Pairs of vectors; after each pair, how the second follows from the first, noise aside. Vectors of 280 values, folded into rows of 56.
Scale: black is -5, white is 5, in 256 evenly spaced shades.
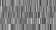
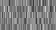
shuffled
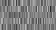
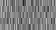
shuffled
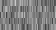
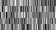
scaled up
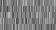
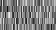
scaled up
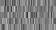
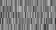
shuffled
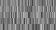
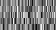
scaled up
